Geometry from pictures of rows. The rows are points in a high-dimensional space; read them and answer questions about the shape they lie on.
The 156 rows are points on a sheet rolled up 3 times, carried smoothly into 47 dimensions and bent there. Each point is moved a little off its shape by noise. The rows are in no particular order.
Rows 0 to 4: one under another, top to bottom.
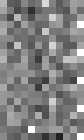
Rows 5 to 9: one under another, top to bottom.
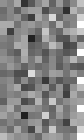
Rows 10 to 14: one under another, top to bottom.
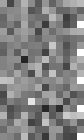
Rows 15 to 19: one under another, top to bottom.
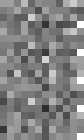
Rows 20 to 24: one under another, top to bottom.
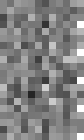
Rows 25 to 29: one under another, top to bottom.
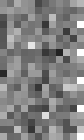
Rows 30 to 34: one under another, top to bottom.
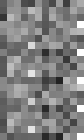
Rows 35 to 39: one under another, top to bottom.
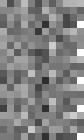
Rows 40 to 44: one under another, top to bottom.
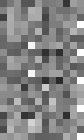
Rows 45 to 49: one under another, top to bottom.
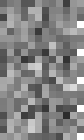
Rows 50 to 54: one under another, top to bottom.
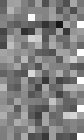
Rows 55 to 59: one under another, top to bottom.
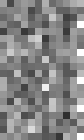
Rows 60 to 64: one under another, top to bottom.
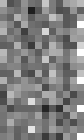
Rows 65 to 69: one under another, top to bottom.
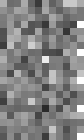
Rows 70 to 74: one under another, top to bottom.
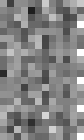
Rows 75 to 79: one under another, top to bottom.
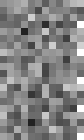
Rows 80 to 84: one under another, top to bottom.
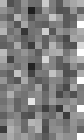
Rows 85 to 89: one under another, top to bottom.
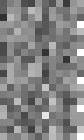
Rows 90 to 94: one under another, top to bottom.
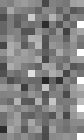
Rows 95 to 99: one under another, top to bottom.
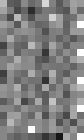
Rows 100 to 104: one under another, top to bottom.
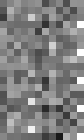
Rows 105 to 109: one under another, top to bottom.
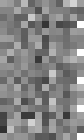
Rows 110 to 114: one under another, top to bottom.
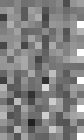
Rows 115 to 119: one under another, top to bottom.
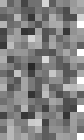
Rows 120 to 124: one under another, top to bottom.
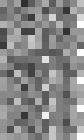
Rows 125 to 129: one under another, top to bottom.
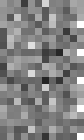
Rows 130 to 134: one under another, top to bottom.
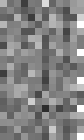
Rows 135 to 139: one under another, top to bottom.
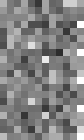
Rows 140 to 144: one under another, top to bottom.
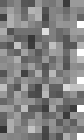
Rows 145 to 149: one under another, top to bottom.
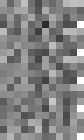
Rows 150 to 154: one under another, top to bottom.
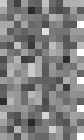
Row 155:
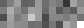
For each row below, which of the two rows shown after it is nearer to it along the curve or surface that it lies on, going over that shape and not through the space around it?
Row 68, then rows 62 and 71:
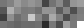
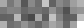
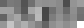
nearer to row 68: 71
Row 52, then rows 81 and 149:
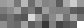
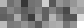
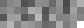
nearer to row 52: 149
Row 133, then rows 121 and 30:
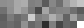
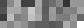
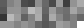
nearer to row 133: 121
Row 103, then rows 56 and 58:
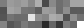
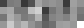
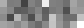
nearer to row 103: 56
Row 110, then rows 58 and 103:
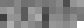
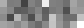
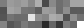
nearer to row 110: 103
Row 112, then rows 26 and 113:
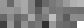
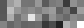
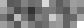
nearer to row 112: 26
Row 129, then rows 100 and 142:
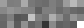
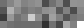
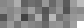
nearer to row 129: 100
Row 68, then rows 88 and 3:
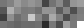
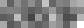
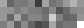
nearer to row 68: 3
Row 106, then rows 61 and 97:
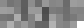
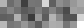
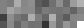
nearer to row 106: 97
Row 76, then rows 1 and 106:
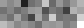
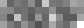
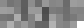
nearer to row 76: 1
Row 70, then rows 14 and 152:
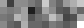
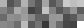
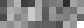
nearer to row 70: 14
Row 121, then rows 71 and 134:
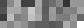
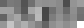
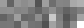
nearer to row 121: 71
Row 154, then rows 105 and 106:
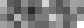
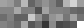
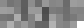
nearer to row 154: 105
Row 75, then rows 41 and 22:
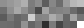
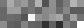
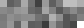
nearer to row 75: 41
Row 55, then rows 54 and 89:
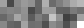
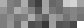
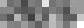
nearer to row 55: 54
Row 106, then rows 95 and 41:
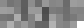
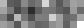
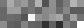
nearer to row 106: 41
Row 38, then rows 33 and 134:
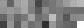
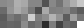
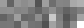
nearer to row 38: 134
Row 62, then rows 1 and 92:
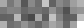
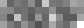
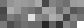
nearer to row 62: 1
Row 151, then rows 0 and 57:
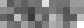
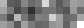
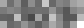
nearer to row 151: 0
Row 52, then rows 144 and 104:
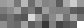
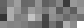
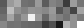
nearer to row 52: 104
